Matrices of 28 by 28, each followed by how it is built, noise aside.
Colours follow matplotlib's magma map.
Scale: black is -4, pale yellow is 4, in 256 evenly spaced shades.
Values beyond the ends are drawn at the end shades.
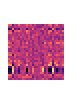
low rank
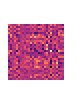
low rank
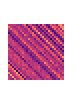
Toeplitz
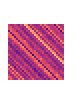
Toeplitz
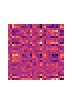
low rank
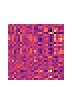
low rank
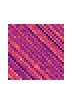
Toeplitz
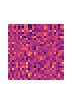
low rank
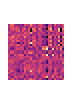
low rank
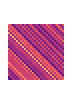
Toeplitz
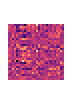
low rank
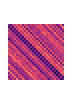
Toeplitz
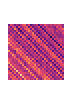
Toeplitz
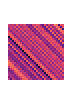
Toeplitz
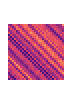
Toeplitz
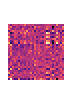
low rank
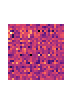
low rank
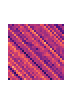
Toeplitz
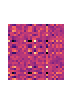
low rank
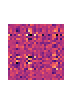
low rank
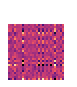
low rank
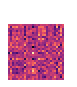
low rank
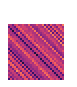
Toeplitz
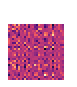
low rank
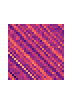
Toeplitz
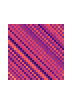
Toeplitz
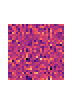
low rank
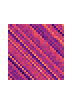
Toeplitz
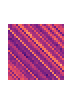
Toeplitz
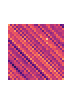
Toeplitz
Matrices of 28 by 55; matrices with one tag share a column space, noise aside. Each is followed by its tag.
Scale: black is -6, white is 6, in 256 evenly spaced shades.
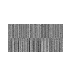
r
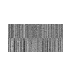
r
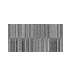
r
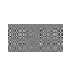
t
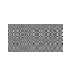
t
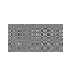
t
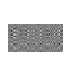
t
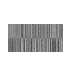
r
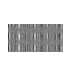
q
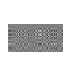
t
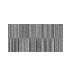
r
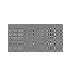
t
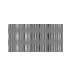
q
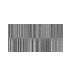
r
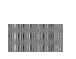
q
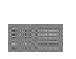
t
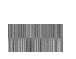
r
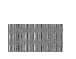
q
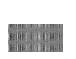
q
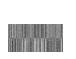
r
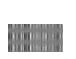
q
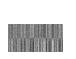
r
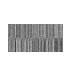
r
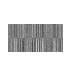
r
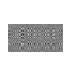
t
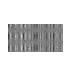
q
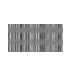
q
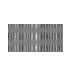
q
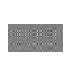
t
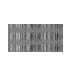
q
